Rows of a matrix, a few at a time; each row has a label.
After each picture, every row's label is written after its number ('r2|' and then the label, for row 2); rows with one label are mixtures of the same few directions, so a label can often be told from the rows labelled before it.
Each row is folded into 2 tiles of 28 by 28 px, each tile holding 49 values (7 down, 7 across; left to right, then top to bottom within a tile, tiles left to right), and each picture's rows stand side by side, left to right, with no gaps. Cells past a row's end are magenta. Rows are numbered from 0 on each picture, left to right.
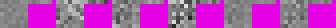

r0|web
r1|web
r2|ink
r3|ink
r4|ink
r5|ink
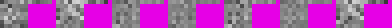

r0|ink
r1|web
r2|ink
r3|ink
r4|ink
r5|ink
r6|web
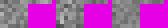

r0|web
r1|ink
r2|web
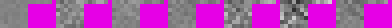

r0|ink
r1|web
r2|web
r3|web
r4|web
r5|web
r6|web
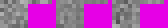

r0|web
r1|ink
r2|ink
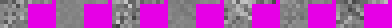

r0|ink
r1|web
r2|ink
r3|web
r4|web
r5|ink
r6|web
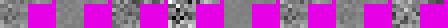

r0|ink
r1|web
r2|web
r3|ink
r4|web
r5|ink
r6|ink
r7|web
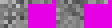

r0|ink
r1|web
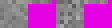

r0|web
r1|ink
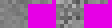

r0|web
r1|ink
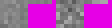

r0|ink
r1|web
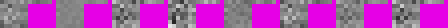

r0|ink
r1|web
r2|ink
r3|ink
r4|web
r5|ink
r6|ink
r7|ink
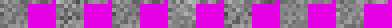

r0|web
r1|ink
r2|web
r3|web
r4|web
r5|ink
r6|web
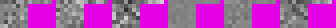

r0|ink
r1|web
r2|web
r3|ink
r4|ink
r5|web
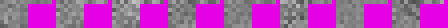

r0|ink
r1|web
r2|web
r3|web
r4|web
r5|ink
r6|ink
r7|web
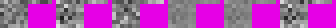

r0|web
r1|ink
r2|web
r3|ink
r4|ink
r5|ink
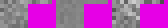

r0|web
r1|ink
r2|web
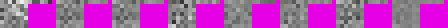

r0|web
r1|ink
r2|ink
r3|ink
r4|web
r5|ink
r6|ink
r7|ink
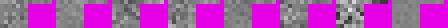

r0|ink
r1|web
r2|web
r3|ink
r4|web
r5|ink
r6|web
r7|ink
